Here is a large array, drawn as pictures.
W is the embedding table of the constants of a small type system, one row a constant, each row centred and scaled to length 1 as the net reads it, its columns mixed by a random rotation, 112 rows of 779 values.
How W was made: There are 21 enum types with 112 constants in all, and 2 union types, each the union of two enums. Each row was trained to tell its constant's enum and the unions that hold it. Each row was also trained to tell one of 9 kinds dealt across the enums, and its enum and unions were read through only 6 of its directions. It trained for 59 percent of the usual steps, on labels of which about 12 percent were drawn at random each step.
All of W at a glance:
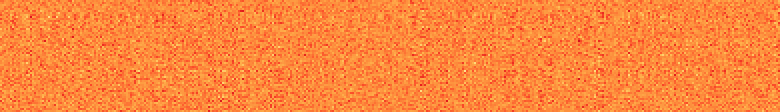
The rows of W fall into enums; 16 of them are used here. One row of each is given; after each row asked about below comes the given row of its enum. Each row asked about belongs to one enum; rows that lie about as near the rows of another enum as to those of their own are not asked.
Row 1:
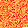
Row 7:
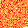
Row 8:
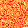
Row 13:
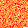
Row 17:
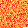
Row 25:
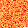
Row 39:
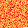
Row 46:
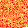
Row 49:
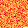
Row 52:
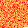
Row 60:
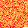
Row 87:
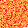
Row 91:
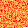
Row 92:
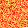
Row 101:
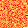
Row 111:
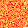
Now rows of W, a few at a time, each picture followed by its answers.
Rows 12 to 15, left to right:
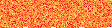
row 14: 111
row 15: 25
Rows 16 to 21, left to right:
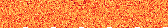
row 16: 25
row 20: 1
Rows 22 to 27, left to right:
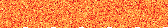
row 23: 39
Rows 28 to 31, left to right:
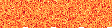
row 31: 111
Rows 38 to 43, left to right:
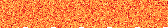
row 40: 52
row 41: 39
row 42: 46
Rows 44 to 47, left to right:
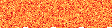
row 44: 87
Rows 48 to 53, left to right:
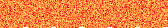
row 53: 92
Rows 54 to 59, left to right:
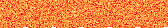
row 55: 25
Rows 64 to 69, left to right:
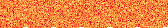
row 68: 49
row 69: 39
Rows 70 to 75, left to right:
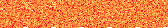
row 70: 8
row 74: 8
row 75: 25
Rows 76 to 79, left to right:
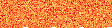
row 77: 8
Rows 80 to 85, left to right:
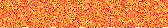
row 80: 46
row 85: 92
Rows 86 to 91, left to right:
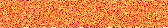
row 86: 92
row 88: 13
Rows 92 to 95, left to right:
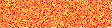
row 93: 8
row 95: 13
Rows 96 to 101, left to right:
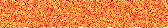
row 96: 91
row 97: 87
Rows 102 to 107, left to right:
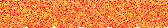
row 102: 92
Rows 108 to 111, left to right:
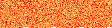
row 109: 39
